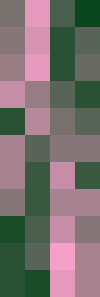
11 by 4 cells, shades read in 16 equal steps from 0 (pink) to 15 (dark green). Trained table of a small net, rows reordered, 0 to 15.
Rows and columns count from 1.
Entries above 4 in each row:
3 3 3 3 3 4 3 4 3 3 3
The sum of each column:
94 83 74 98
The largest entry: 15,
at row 1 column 4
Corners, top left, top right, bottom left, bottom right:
8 15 13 5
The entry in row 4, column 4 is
13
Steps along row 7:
up down up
